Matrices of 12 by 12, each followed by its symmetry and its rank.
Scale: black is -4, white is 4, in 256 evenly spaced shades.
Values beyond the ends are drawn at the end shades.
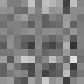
neither, rank two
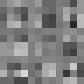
antisymmetric, rank two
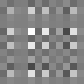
symmetric, rank one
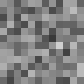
neither, full rank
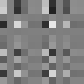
neither, rank one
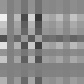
neither, rank one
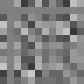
antisymmetric, rank two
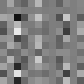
neither, rank two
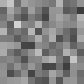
neither, full rank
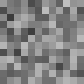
neither, full rank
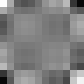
symmetric, rank one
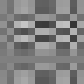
neither, rank one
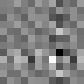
antisymmetric, rank two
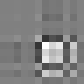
symmetric, rank one
